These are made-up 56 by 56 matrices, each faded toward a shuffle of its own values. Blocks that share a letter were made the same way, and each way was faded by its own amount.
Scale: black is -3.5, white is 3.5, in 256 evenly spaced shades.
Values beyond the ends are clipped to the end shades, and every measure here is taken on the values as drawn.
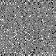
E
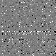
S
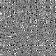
E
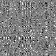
E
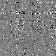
S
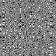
E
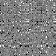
E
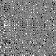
E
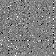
E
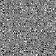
E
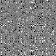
E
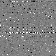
S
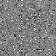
E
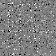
S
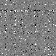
S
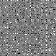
E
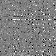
S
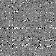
S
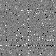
E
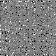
S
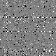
S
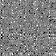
E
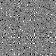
E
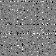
S
